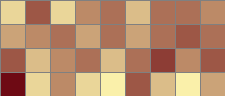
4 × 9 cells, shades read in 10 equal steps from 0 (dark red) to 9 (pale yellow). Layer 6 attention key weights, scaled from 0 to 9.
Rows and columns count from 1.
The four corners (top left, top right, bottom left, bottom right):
8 5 0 6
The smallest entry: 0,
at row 4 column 1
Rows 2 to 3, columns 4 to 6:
6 4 6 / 4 7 4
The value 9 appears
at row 4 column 5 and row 4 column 8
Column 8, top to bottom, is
4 3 5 9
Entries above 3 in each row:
8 8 6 7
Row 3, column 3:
5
